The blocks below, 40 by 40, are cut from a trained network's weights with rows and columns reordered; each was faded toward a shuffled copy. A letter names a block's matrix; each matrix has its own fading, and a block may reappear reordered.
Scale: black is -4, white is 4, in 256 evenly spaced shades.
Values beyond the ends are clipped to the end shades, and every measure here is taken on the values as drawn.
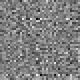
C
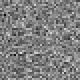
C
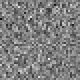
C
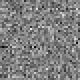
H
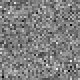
H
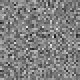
C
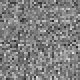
H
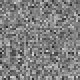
H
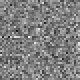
H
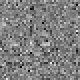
H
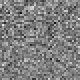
C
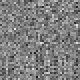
C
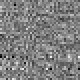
C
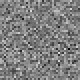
H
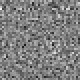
H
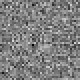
C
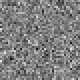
H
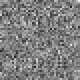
H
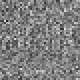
C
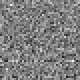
H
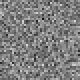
H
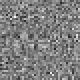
H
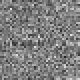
C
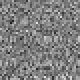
C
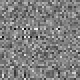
C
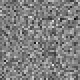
C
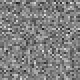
H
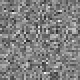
C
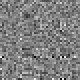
C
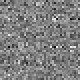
C
